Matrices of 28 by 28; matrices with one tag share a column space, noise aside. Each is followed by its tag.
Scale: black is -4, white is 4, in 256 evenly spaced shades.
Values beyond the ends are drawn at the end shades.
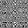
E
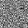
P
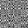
P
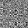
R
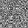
P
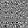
E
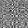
R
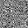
R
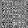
R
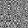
P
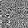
R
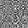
P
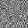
P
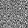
P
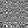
E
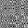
P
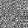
P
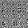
R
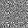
E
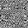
P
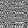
E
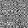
R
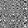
P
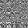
E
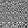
E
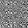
E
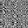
R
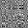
P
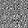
P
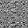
E
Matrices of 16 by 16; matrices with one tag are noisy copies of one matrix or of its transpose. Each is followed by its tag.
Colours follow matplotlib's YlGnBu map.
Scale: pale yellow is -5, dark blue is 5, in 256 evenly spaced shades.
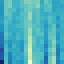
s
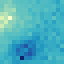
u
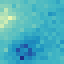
u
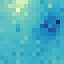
u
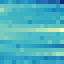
s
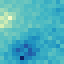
u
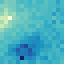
u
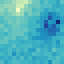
u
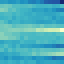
s
